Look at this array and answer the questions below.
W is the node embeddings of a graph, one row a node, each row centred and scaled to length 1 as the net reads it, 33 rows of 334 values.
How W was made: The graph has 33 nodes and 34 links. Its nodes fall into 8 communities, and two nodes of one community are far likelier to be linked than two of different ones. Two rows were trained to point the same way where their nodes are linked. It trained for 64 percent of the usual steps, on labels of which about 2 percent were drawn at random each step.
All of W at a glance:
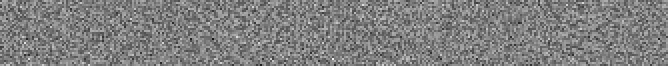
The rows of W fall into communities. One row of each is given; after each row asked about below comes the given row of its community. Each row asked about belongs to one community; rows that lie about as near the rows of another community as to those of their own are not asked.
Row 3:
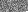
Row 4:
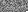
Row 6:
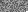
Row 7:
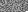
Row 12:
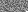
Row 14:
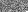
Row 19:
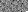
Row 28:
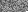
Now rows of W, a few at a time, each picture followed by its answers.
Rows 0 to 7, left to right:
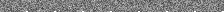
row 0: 19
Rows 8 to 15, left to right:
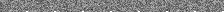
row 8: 14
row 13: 4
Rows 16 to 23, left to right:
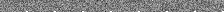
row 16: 12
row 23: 28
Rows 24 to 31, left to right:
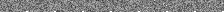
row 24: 3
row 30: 6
